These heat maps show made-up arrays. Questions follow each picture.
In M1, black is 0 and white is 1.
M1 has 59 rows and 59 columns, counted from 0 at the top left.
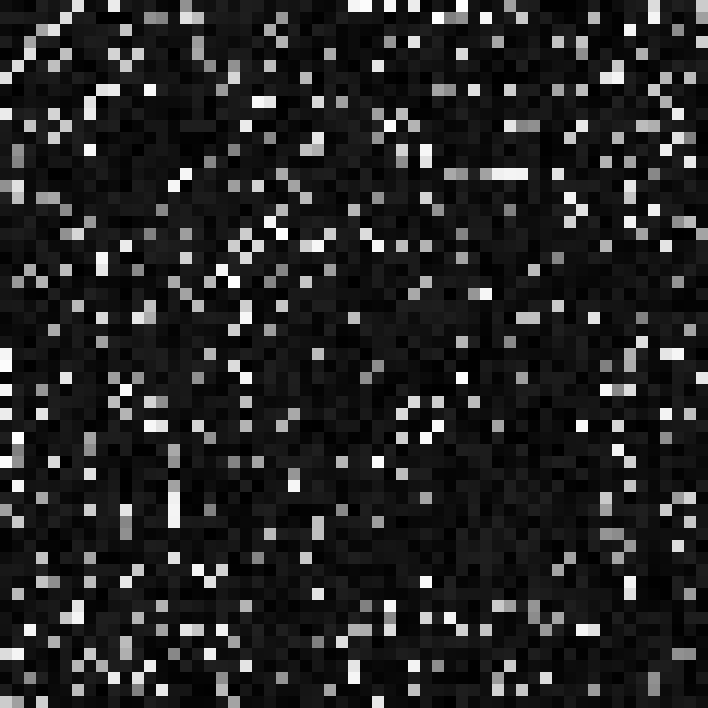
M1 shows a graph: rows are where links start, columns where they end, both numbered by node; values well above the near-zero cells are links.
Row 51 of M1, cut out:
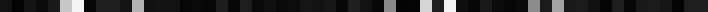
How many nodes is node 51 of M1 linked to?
8
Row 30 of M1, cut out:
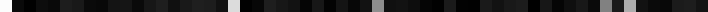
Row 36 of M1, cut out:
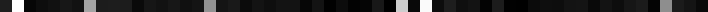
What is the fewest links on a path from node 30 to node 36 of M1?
4
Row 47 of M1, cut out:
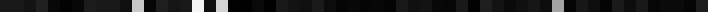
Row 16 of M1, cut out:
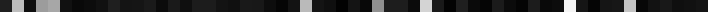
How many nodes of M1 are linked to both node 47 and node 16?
0
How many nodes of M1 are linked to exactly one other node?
0
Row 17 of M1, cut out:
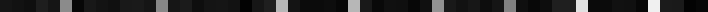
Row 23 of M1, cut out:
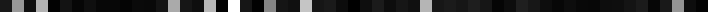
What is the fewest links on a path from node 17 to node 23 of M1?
1
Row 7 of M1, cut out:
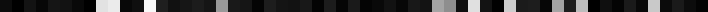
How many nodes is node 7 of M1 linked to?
11
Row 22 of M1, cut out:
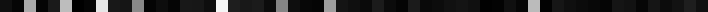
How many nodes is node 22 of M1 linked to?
8
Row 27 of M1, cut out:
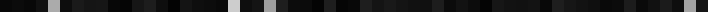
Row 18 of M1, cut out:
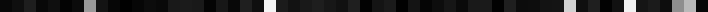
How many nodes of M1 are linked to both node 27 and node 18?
2
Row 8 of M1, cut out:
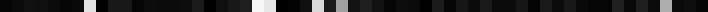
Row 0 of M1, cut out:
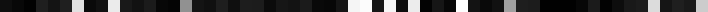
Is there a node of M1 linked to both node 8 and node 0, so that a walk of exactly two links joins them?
no
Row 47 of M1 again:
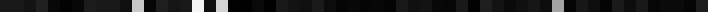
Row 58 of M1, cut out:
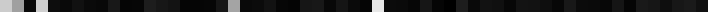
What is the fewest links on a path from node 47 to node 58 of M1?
3
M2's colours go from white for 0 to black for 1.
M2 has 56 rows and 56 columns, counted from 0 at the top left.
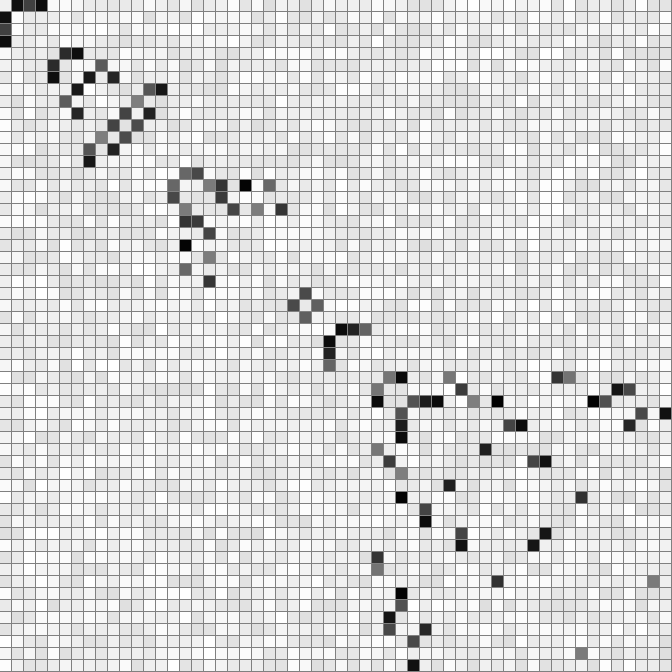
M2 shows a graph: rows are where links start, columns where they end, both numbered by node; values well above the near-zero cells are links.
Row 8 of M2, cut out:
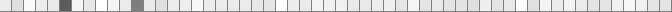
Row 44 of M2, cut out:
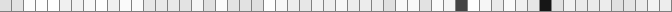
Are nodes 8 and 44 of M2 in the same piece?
no
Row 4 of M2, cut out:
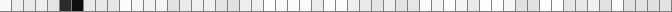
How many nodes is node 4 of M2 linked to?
2
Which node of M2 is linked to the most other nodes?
node 33
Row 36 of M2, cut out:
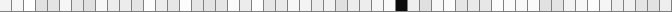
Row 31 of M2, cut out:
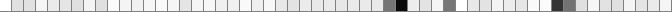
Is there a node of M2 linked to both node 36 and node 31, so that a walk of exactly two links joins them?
yes
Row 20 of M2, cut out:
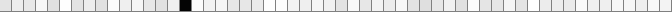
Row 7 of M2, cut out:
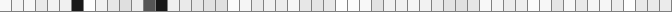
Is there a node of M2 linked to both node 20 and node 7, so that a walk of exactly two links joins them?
no
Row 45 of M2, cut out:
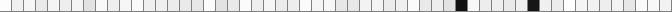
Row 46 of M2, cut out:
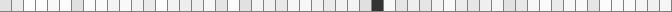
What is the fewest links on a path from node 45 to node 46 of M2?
4
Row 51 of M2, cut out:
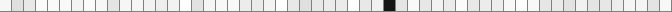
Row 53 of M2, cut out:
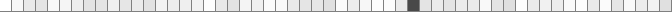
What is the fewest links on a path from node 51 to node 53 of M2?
5
